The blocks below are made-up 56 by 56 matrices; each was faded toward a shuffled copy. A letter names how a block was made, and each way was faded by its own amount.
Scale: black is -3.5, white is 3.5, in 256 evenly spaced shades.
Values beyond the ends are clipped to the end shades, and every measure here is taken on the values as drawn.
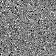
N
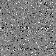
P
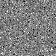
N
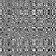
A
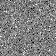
N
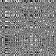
A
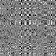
A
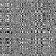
A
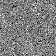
N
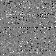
P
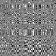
A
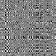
A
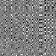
A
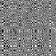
A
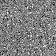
N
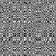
A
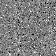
N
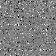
P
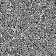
N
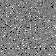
P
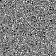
N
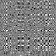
A
